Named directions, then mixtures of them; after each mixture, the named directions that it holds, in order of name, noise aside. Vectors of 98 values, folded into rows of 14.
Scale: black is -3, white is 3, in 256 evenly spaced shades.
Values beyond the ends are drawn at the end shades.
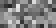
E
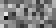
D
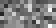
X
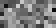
E, X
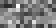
E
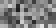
E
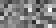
D, X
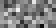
D, E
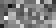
D, E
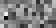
D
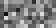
D, E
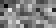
E, X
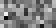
D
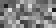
E, X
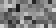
E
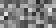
D, X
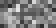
E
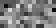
E, X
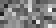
X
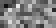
E, X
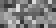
E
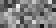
E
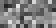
E
